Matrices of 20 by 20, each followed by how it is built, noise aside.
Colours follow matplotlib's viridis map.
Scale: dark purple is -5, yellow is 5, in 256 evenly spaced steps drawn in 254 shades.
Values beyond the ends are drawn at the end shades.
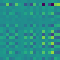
low rank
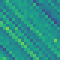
Toeplitz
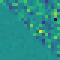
upper triangular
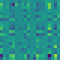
low rank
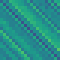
Toeplitz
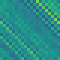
Toeplitz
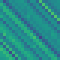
Toeplitz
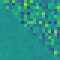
upper triangular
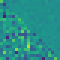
lower triangular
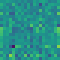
low rank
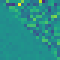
upper triangular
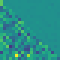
lower triangular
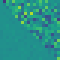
upper triangular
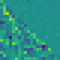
lower triangular
